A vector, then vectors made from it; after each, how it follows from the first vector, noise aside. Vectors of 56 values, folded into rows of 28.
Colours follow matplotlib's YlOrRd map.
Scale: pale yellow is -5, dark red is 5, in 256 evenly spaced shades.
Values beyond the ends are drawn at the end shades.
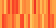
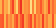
sign-scrambled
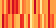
scaled up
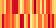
scaled up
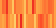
reversed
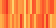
reversed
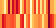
scaled up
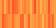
shrunk
